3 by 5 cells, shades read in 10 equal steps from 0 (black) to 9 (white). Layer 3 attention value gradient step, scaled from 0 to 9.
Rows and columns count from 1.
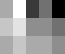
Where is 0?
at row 1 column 5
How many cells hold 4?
2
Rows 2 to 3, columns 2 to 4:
8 5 5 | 7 6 6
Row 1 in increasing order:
0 2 4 6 9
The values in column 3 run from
2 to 6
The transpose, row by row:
6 7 6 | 9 8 7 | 2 5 6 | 4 5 6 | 0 4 5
